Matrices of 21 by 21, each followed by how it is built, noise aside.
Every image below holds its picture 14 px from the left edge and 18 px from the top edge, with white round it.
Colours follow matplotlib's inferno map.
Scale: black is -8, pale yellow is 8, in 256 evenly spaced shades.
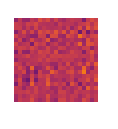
low rank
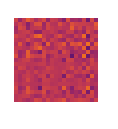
low rank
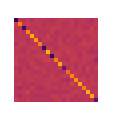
diagonal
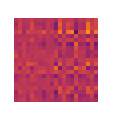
low rank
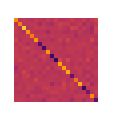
diagonal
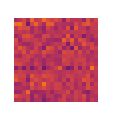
low rank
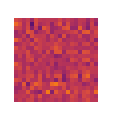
low rank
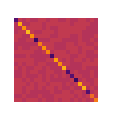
diagonal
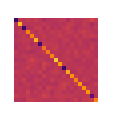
diagonal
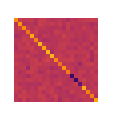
diagonal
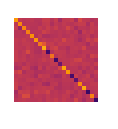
diagonal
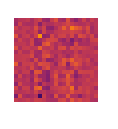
low rank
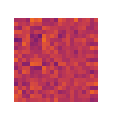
low rank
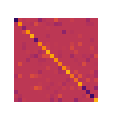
diagonal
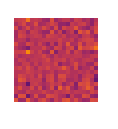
low rank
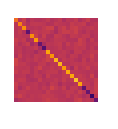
diagonal
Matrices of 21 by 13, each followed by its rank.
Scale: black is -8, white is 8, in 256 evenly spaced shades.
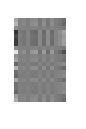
one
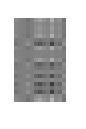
one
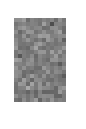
full rank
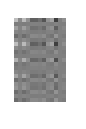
one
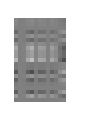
one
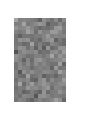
full rank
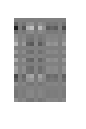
one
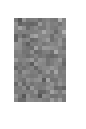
full rank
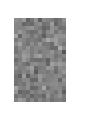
full rank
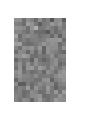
full rank
